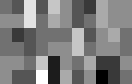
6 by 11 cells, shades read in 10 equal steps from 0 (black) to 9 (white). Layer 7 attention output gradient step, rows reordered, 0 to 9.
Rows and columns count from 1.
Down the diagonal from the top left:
4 5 3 4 1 6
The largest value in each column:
5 5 8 9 7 6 7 6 6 6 5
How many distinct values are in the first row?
7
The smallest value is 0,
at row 6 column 9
